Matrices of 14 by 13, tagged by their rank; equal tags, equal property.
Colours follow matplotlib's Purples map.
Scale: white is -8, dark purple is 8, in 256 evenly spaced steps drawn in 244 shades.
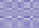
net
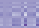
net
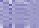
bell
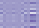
net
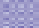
net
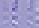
bell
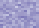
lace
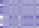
net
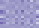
bell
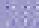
bell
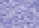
lace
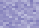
lace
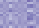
bell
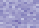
lace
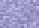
lace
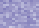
lace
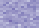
lace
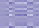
net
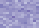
lace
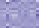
bell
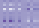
net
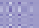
net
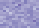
lace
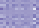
bell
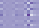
net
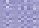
bell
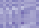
bell
